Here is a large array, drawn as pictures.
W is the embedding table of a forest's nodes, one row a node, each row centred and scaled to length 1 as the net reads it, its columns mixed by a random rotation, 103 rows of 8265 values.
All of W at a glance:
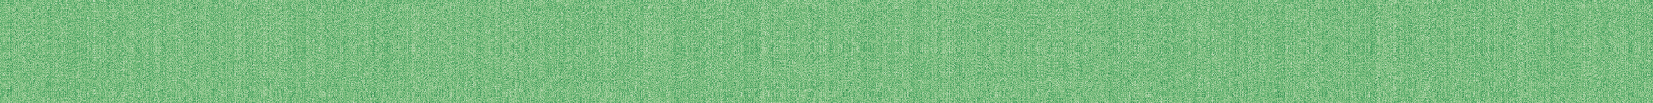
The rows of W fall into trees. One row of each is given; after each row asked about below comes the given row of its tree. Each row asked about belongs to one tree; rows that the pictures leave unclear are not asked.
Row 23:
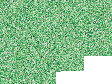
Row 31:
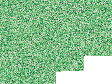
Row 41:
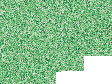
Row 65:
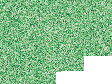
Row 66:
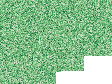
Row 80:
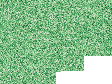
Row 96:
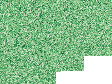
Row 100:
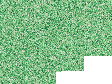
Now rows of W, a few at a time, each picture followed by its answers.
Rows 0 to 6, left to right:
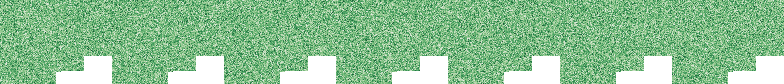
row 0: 65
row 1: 65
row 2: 100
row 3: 65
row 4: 41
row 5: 96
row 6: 41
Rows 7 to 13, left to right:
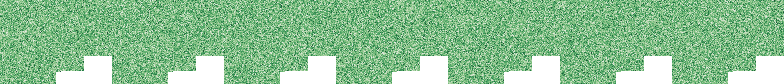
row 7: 41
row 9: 23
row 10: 23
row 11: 31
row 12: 100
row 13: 80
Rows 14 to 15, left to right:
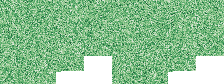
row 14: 23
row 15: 31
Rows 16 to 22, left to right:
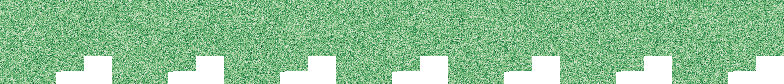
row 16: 41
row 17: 80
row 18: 31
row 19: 100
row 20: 65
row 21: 66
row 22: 65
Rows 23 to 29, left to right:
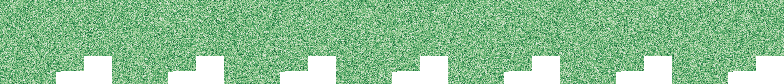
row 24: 80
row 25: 100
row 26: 65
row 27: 80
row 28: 80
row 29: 41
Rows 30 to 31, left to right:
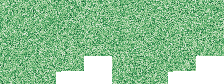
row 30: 100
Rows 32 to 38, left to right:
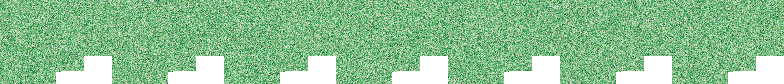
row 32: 31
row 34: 31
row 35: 80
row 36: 65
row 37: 100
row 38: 23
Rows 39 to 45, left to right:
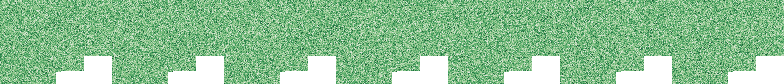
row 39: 100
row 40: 41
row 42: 65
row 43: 66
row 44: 23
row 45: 31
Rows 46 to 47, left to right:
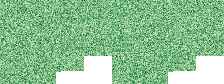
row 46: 96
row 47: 31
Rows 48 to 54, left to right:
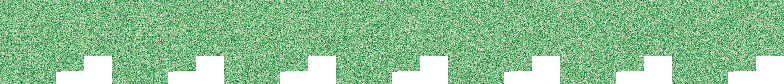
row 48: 31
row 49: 65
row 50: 31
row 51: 31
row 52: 41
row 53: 41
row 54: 100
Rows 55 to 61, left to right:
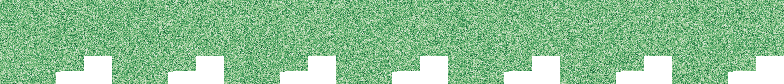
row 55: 80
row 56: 23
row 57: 31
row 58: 100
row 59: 65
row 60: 31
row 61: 96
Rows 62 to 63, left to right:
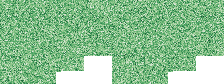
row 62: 66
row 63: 66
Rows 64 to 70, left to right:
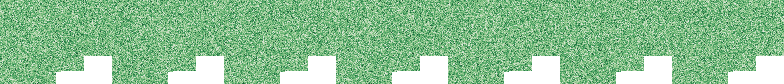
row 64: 41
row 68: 65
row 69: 96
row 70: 66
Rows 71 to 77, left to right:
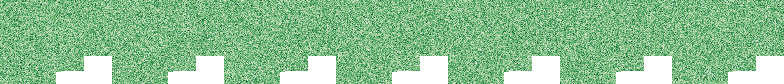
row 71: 65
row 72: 41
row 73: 80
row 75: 41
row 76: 65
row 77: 80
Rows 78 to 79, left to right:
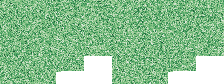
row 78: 100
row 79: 66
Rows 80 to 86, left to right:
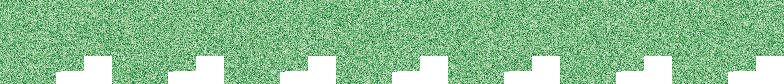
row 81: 31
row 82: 23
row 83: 23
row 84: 100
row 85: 23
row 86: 100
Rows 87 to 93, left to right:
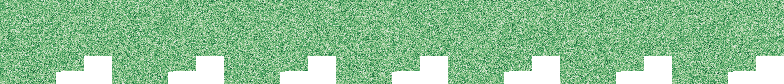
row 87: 31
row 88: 100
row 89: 65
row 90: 65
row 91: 80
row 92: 96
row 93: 31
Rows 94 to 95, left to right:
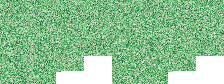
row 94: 96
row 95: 96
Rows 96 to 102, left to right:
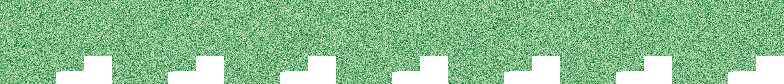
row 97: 100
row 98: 41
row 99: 41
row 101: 41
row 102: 41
